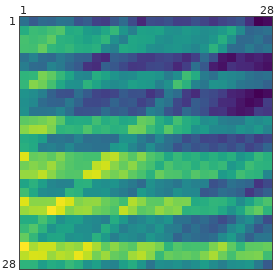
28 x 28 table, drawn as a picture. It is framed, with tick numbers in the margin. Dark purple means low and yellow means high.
Stripes running across repeat 6 times from top to bottom. Values rise toward the bottom left. The bottom left is the ninth with the highest average.
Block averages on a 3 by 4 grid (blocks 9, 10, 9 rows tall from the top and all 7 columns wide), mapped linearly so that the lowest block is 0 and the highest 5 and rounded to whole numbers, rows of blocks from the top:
3 1 1 0 | 4 3 2 1 | 5 4 3 3
